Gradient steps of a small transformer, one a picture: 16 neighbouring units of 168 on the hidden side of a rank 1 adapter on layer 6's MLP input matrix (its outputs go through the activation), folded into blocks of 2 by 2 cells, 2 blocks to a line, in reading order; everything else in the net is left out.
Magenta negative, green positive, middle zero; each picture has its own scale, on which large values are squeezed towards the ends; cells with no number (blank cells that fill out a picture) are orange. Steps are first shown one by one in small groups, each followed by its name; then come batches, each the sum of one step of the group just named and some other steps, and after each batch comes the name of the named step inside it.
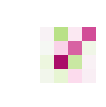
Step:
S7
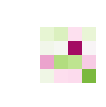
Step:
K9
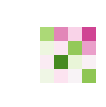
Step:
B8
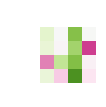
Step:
B8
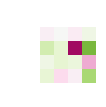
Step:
K9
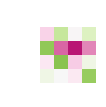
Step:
K9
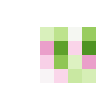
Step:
B8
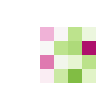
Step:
B8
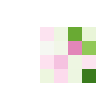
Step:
S7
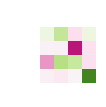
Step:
K9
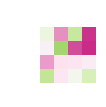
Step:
S7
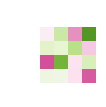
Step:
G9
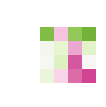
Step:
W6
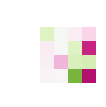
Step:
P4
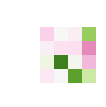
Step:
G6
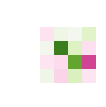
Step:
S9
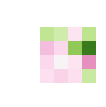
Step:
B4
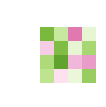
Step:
B4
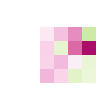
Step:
W6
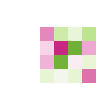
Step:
G9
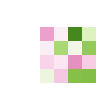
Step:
P4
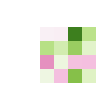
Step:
W6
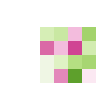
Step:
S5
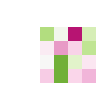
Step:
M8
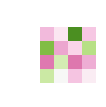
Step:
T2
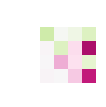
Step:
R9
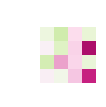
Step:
R9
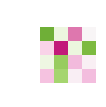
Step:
M8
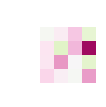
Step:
R9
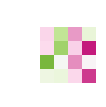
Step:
R9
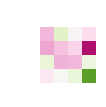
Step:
R9
